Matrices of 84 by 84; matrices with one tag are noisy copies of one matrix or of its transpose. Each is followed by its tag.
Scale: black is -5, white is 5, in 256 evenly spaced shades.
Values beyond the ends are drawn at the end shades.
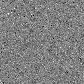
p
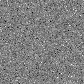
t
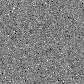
p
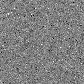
p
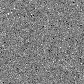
p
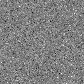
t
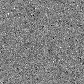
p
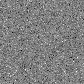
t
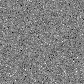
t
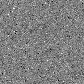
p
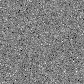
t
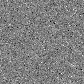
t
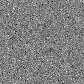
p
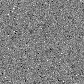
p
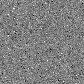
p
